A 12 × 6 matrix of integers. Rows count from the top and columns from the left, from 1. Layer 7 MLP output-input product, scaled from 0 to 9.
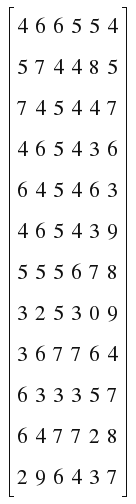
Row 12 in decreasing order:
9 7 6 4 3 2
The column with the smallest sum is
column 5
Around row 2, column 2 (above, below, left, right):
6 4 5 4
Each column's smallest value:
2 2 3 3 0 3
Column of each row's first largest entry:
2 5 1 2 1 6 6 6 3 6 6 2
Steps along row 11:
down up same down up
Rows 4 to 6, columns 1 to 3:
4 6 5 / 6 4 5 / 4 6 5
